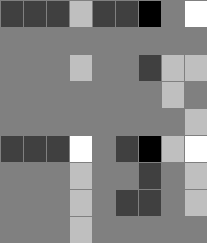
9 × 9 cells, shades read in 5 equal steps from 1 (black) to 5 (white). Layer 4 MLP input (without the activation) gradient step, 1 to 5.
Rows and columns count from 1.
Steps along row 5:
same same same same same same same up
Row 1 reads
2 2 2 4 2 2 1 3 5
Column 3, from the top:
2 3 3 3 3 2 3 3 3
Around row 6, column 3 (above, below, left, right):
3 3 2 5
